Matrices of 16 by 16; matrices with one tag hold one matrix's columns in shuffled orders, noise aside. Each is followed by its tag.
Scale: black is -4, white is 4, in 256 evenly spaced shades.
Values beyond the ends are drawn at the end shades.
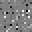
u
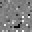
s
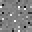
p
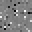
u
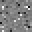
p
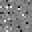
p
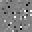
u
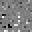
s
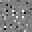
u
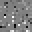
s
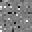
p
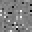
u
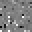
s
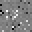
u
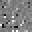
s
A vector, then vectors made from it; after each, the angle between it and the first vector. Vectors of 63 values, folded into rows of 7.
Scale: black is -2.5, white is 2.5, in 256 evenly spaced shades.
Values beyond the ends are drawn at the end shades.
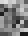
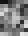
nearly opposite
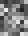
nearly opposite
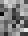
nearly parallel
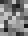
orthogonal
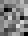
partly aligned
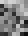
nearly parallel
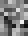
partly aligned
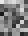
nearly parallel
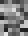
partly opposed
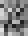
orthogonal
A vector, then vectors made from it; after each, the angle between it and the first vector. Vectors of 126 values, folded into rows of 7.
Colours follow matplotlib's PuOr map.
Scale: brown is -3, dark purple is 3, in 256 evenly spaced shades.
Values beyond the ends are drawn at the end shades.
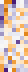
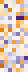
orthogonal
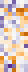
partly aligned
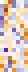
nearly parallel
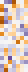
nearly opposite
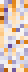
nearly opposite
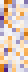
nearly parallel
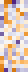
nearly parallel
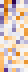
nearly parallel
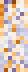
nearly opposite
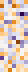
partly opposed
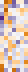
nearly parallel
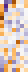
nearly opposite
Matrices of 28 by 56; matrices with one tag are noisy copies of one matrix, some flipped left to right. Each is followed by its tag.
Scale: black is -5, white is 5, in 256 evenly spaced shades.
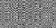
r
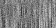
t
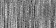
t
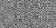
r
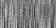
t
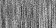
t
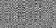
r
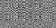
r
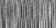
t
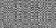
r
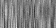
t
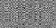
r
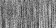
t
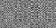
r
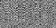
r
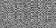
r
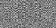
r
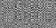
r
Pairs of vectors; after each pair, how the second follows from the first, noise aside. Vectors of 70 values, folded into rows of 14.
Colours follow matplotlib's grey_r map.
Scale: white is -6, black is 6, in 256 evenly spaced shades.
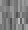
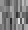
scaled up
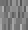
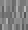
wrapped around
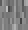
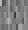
wrapped around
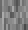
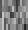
scaled up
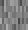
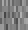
wrapped around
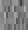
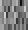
scaled up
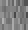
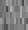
wrapped around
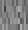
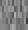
wrapped around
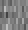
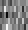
scaled up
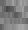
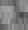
wrapped around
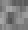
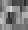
scaled up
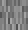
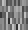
scaled up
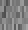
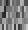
scaled up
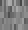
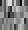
scaled up
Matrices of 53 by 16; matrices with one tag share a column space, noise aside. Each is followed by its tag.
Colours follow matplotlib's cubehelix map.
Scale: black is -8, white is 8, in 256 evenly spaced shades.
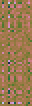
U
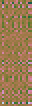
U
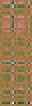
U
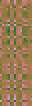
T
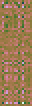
U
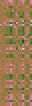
T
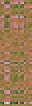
U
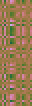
T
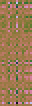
U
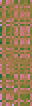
T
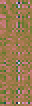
U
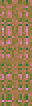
T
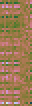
U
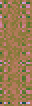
U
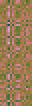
T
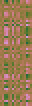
T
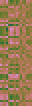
T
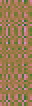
T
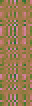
T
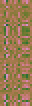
T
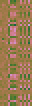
T
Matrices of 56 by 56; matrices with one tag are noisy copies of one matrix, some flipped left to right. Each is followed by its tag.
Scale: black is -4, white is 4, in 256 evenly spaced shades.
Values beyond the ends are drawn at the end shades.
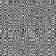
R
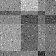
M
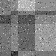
M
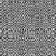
R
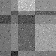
M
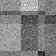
M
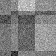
M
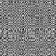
R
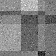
M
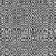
R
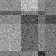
M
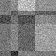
M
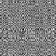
R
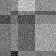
M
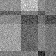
M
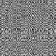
R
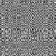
R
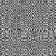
R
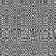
R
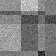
M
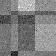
M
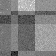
M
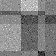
M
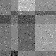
M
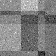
M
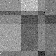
M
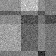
M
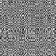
R
